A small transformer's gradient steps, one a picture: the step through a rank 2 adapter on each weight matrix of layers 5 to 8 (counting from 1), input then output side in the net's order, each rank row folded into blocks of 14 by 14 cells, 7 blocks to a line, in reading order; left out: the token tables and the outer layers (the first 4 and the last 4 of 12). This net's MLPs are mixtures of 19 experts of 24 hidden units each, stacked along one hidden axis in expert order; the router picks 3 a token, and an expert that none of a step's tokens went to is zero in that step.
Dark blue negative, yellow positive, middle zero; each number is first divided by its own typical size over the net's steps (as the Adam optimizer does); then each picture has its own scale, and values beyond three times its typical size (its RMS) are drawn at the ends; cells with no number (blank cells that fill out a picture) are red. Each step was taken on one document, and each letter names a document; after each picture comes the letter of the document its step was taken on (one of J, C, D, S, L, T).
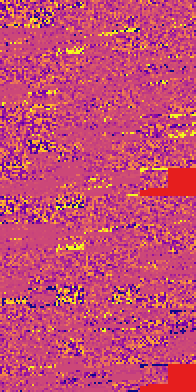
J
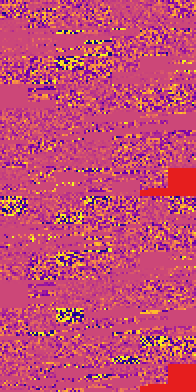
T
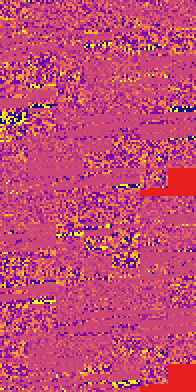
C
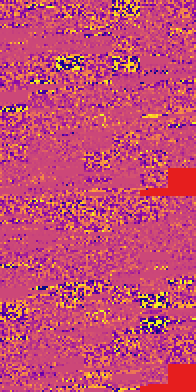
J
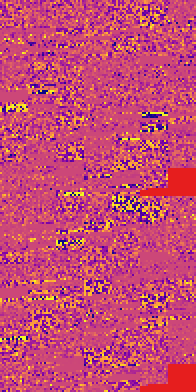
J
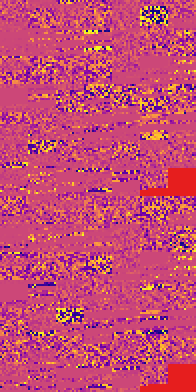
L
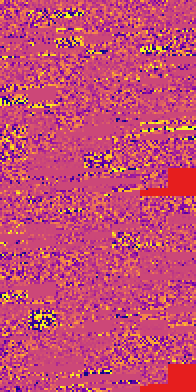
C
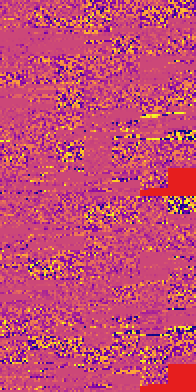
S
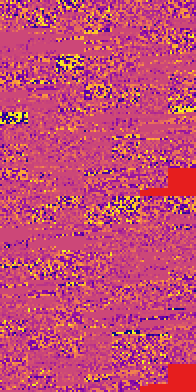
S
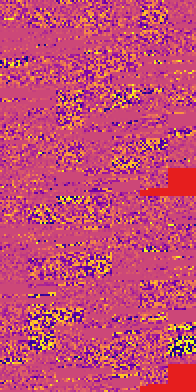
T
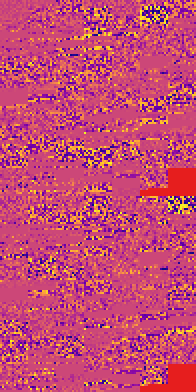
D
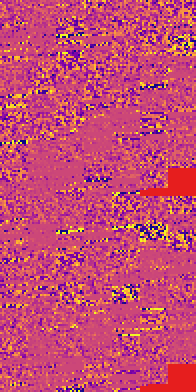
J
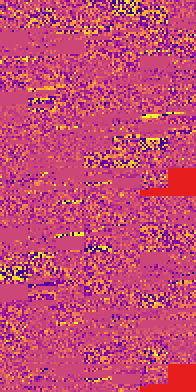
D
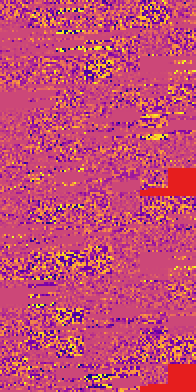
L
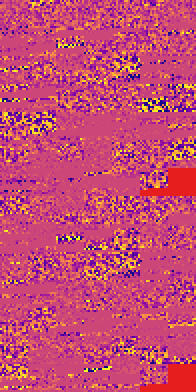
C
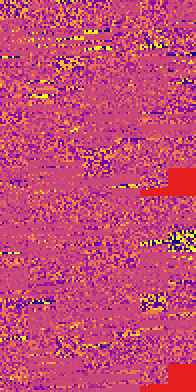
D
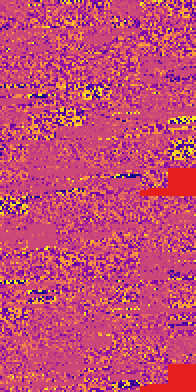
C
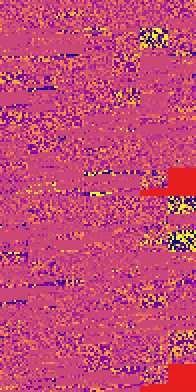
D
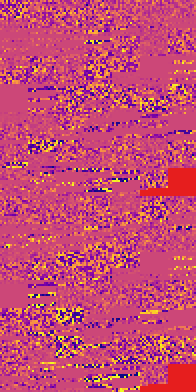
T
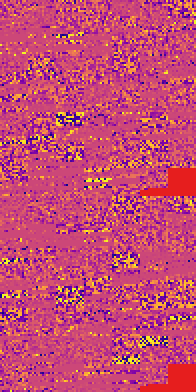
J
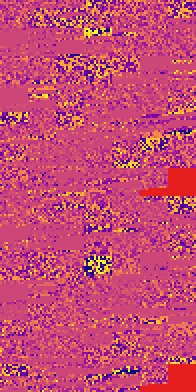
S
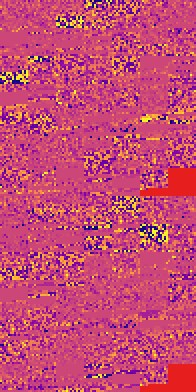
D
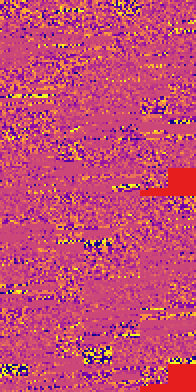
D
